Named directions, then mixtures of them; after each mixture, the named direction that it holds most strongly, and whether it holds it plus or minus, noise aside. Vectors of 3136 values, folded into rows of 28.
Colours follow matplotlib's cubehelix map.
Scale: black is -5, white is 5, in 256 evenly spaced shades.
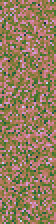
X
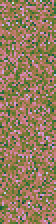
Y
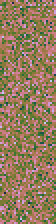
Y, minus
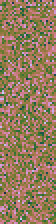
Y, minus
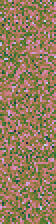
Y, minus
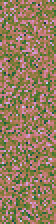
X, plus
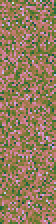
Y, plus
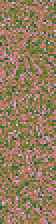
Y, plus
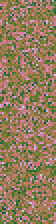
X, plus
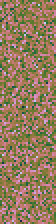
X, minus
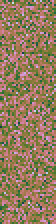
Y, plus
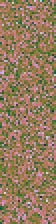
Y, plus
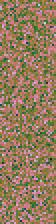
X, minus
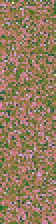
Y, plus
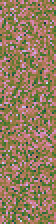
X, plus
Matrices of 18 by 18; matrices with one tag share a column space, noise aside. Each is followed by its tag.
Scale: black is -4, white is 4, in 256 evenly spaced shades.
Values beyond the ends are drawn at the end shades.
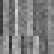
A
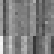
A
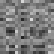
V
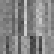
A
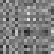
V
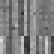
A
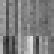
A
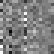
V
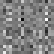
V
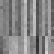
A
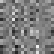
V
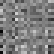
V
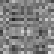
V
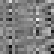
V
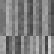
A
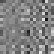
V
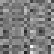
V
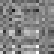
V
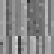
A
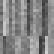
A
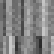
A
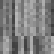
A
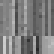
A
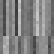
A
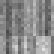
A
